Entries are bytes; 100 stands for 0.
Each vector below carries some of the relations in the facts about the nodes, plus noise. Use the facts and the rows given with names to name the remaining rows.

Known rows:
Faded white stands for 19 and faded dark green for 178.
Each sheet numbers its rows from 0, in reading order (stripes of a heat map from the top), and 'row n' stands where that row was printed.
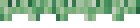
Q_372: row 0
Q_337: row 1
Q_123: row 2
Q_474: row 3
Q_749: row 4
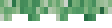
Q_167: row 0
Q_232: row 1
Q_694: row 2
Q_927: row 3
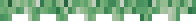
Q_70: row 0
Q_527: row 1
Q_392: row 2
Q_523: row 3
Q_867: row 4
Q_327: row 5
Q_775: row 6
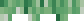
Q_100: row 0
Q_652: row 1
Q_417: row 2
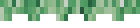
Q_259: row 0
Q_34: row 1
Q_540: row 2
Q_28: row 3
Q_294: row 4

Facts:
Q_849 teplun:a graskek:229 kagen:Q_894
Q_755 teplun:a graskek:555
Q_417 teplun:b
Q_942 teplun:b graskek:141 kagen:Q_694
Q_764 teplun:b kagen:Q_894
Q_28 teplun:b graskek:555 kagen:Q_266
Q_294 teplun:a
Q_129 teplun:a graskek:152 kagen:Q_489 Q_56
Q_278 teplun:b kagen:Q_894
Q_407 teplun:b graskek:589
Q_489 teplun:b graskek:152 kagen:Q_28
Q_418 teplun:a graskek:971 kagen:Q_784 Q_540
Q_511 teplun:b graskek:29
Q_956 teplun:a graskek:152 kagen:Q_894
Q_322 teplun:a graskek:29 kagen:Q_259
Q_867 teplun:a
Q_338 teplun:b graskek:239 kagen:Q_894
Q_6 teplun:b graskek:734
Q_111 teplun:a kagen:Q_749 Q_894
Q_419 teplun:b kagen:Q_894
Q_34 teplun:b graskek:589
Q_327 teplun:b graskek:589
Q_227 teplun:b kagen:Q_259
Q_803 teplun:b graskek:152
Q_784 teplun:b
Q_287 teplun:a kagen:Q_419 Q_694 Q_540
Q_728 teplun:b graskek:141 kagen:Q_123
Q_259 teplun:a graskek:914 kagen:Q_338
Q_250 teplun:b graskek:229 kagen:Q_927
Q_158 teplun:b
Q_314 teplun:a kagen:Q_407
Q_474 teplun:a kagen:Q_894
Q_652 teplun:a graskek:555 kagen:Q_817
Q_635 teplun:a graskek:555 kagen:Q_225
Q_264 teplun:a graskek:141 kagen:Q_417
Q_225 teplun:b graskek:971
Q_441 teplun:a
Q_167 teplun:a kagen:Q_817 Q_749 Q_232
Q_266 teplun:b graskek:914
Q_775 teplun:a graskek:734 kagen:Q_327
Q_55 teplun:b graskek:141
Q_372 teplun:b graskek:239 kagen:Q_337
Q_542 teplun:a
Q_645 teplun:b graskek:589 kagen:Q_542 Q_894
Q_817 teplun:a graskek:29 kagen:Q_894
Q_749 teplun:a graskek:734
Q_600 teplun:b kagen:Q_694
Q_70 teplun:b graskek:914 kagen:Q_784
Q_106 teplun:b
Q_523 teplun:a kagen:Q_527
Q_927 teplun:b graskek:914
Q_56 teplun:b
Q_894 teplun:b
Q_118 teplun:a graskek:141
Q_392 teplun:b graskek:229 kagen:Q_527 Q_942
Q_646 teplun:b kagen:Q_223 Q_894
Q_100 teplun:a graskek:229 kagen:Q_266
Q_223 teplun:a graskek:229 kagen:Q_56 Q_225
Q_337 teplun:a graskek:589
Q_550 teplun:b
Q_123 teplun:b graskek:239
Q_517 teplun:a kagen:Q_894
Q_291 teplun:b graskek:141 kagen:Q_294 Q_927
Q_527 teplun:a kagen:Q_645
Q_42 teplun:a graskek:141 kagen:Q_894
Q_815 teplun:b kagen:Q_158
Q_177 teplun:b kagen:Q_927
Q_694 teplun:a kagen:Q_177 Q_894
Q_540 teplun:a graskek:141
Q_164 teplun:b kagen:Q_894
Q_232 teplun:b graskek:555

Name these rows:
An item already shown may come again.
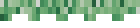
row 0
Q_894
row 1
Q_294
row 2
Q_291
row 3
Q_372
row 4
Q_70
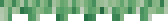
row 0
Q_775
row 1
Q_227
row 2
Q_784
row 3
Q_927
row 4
Q_177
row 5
Q_646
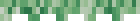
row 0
Q_129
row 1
Q_942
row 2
Q_227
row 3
Q_322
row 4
Q_646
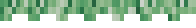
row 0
Q_728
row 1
Q_250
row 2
Q_956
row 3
Q_70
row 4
Q_223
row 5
Q_338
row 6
Q_123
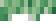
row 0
Q_419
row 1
Q_264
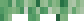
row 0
Q_815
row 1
Q_645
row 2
Q_266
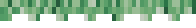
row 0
Q_645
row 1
Q_118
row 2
Q_755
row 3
Q_287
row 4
Q_56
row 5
Q_223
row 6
Q_849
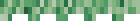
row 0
Q_118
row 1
Q_55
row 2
Q_250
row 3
Q_600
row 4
Q_6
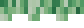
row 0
Q_635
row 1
Q_817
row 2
Q_314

